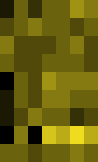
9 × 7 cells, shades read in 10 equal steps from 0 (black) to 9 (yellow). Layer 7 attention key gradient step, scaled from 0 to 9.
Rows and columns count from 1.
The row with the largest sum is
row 8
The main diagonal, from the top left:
1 4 3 4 5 4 3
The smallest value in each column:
0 3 0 3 4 2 3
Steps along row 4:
down same up same same down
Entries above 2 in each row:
5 7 7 7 6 6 5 5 7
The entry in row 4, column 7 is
3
